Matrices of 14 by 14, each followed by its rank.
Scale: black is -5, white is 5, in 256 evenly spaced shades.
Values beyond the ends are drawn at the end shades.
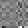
two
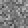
full rank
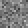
full rank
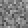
full rank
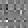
two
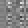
two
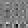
two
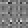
two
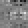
two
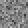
full rank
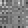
two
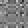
two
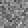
full rank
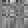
two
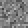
full rank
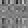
two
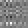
two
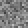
full rank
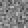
full rank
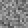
full rank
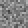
full rank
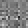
two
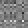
two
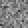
full rank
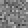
full rank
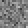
full rank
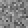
full rank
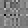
two
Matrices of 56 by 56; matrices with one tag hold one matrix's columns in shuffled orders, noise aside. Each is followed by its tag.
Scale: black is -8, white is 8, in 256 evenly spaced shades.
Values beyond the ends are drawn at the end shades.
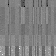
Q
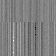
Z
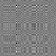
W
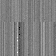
Z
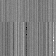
Z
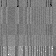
Q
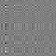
W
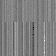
Z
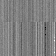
Z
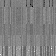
Q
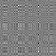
W
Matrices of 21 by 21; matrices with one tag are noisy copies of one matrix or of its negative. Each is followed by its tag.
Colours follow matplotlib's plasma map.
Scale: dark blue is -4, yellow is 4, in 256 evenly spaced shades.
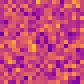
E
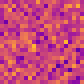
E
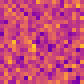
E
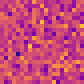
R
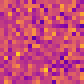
R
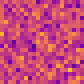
E
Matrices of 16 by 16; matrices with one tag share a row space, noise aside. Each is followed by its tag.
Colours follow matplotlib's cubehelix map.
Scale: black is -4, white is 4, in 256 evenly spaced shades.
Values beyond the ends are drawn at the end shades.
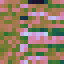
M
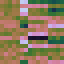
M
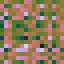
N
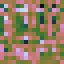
N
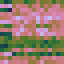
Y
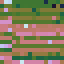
Y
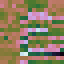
M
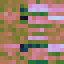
M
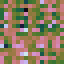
N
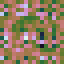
N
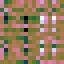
N
